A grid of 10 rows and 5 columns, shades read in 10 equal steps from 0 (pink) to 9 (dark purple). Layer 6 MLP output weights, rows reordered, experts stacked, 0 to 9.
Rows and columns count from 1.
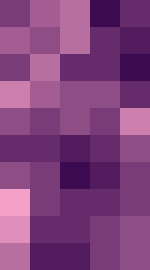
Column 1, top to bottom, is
6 4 6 2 5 7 5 0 1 3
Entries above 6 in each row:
2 2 3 1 0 4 2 2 2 2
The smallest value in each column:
0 3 3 5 2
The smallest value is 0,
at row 8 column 1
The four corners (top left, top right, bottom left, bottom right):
6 7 3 5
